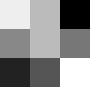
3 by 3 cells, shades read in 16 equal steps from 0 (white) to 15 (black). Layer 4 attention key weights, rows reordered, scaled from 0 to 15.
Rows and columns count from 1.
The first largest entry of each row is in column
3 3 1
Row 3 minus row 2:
6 6 -8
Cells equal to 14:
0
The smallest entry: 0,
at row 3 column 3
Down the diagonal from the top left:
1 4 0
